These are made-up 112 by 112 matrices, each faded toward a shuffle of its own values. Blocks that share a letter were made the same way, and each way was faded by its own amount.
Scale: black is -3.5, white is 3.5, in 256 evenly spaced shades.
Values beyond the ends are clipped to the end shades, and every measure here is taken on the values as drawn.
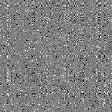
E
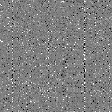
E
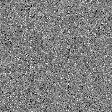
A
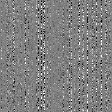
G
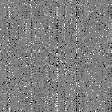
E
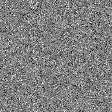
A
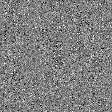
A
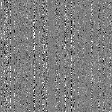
G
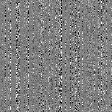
G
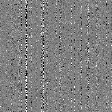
G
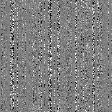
G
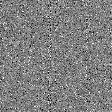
A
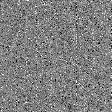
A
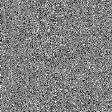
A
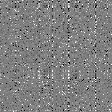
E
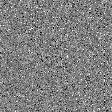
A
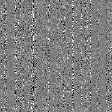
G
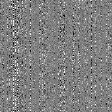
G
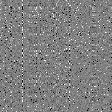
E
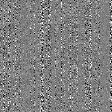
G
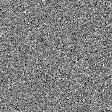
A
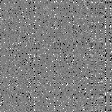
E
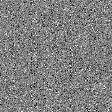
A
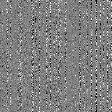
G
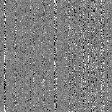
G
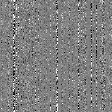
G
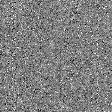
A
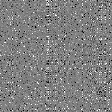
E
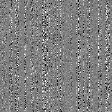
G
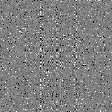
E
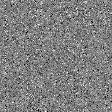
A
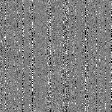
G
